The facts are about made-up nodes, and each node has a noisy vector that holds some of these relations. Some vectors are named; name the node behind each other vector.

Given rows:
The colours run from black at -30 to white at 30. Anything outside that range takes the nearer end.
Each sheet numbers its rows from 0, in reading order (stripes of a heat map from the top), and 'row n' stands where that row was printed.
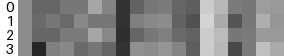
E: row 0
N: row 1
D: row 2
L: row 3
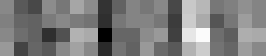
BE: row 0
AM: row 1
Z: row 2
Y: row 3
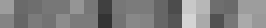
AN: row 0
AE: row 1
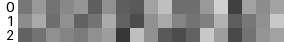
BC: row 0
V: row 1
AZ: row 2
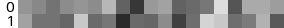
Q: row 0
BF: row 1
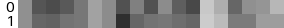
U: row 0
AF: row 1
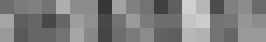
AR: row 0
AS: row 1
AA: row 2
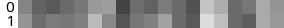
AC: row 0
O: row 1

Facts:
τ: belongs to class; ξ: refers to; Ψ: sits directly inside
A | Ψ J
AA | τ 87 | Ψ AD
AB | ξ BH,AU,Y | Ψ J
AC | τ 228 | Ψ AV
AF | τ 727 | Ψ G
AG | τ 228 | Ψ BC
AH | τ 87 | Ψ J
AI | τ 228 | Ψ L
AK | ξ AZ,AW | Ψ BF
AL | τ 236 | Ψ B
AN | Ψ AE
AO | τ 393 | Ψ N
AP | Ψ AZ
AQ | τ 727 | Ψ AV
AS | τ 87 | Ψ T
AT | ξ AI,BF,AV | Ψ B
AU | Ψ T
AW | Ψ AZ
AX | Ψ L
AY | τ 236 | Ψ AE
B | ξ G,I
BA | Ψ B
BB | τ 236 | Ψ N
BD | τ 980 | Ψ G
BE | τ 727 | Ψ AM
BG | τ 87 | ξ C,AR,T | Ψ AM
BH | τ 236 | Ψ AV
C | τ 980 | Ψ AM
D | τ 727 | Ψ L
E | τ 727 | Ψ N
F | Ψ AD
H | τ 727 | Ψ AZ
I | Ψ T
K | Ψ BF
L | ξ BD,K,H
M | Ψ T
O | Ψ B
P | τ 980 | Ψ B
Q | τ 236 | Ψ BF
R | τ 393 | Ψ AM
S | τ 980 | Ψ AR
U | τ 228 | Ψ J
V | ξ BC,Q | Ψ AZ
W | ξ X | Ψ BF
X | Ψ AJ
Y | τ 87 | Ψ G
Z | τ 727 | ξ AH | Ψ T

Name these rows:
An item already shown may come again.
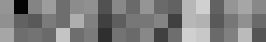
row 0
BD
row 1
R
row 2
BF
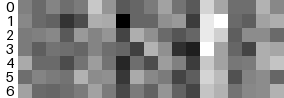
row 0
AL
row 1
Z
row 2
T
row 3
B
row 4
AB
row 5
AR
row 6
A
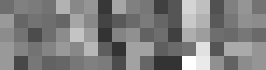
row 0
AR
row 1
AO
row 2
BG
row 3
Q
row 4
I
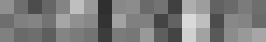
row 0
BG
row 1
AR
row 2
J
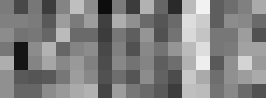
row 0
AH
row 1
T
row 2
AV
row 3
H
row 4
K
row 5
U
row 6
C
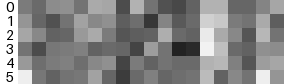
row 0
AW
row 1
AI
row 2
AT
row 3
G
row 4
AP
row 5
W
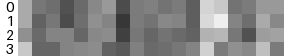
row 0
M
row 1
AU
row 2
AP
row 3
X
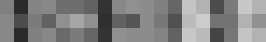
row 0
L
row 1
BH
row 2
L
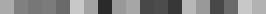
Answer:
AK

